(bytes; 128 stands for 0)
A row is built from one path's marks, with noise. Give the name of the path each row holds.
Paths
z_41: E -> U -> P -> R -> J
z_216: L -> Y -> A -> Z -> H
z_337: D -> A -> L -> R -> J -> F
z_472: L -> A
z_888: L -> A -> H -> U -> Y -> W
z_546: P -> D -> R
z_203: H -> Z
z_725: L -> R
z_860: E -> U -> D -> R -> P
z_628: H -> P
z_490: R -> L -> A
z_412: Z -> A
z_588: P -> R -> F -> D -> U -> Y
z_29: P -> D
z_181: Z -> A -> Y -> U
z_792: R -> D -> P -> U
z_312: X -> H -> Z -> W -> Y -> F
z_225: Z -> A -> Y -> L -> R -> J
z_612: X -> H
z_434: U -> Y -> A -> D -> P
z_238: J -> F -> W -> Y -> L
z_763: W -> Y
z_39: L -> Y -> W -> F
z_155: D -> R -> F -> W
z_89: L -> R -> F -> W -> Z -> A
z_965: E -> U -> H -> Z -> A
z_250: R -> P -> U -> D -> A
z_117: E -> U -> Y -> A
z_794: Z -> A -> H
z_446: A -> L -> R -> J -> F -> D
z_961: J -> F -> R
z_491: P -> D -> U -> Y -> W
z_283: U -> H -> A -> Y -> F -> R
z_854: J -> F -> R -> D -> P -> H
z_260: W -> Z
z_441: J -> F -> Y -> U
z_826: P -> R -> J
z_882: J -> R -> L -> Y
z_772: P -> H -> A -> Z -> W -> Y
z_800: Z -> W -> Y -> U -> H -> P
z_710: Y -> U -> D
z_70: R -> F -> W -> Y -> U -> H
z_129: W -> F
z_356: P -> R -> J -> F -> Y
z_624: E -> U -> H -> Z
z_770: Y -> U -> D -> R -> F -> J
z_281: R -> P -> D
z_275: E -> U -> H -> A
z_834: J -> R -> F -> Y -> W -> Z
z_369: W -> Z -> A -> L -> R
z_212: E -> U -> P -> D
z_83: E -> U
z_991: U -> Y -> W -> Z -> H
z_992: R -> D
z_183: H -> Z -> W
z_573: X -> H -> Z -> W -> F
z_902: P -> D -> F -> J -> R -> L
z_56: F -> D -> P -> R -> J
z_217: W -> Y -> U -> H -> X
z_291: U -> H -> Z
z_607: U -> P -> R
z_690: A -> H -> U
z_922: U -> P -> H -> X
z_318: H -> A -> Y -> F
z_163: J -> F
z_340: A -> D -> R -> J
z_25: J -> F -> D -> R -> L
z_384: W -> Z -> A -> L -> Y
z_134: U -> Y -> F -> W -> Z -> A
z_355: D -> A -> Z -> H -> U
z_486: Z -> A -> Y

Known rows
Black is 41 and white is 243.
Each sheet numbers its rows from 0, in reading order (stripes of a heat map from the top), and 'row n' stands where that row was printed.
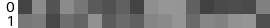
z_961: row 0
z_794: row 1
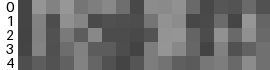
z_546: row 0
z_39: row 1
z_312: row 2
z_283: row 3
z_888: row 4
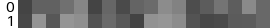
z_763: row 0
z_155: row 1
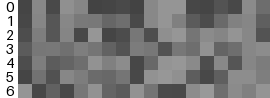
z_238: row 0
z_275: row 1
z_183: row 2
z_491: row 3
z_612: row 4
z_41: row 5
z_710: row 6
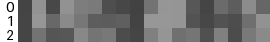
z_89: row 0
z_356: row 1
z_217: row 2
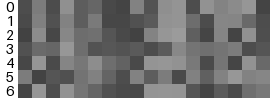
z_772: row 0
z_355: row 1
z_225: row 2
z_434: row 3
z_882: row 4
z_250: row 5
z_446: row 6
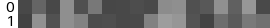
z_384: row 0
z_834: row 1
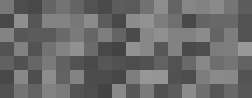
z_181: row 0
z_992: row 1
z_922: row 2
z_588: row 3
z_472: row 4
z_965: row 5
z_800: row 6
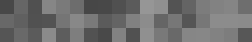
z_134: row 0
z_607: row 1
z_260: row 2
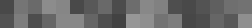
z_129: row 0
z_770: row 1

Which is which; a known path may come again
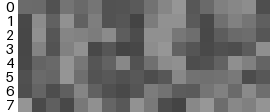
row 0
z_412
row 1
z_624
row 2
z_992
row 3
z_70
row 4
z_83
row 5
z_434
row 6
z_888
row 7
z_710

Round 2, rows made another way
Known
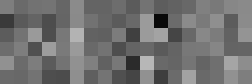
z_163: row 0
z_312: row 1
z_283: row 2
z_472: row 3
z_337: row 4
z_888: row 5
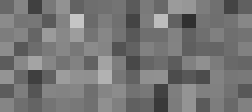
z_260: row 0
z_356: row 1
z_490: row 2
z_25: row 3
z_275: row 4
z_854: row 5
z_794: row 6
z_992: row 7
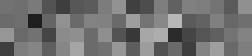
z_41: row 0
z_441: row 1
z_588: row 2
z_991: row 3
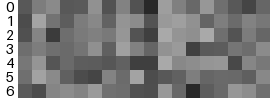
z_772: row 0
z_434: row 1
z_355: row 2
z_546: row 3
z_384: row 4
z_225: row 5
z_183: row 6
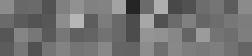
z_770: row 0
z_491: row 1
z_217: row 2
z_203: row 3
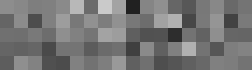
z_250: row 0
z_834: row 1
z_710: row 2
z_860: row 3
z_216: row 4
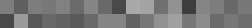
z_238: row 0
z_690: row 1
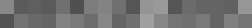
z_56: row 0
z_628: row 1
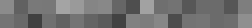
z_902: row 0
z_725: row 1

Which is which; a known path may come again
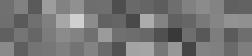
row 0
z_472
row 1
z_155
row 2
z_29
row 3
z_238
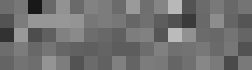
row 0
z_441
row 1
z_412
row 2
z_181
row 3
z_486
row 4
z_129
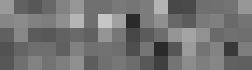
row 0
z_961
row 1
z_250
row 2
z_624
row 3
z_573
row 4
z_117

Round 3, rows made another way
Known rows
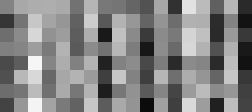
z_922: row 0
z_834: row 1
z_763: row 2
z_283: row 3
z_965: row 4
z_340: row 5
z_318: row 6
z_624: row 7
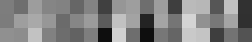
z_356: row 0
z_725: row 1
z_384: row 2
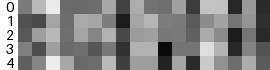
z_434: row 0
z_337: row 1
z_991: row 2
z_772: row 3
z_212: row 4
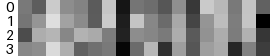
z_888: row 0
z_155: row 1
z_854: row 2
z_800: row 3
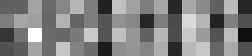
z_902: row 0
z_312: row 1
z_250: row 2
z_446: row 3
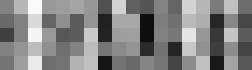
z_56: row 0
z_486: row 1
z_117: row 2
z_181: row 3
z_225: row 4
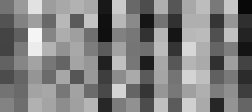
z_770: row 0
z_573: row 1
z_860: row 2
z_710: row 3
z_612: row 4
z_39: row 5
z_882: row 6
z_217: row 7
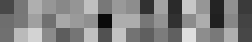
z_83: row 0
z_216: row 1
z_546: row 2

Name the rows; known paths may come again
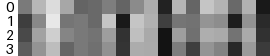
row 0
z_628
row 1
z_412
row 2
z_472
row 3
z_794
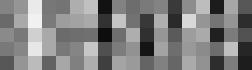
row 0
z_225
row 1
z_992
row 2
z_800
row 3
z_607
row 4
z_991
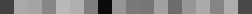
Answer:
z_854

